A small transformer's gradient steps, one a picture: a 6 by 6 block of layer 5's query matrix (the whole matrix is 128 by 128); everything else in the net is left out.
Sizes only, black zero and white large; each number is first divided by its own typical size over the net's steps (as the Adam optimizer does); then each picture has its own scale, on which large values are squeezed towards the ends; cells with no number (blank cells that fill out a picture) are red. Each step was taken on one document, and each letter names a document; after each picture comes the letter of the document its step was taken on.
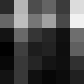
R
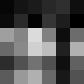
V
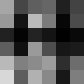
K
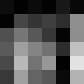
R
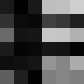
V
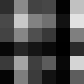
R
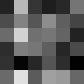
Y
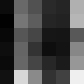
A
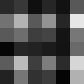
R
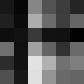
K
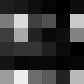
A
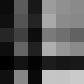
V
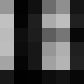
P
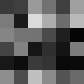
A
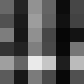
K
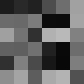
V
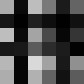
K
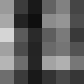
P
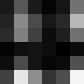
A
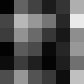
A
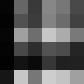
V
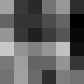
R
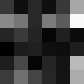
R
